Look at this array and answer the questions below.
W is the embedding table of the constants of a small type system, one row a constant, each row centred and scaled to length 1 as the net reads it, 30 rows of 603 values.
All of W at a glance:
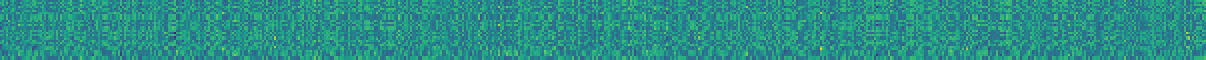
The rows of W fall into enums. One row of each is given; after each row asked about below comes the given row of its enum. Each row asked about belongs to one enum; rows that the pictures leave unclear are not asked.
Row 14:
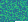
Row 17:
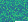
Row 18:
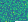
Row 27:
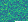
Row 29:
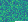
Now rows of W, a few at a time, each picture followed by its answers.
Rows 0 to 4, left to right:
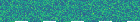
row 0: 29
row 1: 17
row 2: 29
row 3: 27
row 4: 14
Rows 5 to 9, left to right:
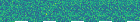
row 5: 29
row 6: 18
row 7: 17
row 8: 17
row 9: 17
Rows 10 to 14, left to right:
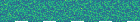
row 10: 27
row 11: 14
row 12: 27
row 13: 14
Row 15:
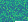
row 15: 17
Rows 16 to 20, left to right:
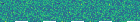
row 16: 18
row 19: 18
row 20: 29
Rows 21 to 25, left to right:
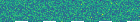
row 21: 17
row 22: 14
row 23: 18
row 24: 18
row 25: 27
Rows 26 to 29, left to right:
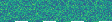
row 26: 27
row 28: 29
